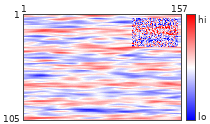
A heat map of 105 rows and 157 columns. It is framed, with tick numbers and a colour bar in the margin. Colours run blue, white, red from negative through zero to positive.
Odd patch: rougher, in the top right. Histogram: bell-shaped. Stripes: horizontal, repeating 6 times. Roughest part: top right. Grain: streaks across.
